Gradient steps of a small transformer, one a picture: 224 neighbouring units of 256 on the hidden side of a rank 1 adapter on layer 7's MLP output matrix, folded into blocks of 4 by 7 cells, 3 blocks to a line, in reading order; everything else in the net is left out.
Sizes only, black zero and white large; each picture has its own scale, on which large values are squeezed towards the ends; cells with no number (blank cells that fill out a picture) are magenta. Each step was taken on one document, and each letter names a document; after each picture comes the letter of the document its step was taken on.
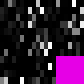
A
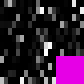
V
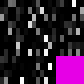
A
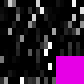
A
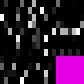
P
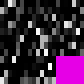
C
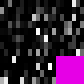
C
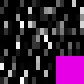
P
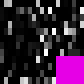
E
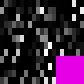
V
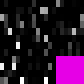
P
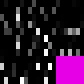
P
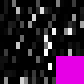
A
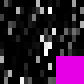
E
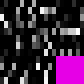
P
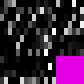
A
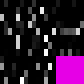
P
